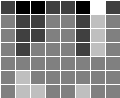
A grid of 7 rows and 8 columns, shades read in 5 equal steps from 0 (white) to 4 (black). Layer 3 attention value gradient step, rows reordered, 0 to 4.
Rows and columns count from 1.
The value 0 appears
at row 1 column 7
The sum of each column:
15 17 17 15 15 18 9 15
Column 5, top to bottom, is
3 2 2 2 2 2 2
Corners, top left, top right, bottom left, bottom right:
3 3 2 2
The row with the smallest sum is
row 7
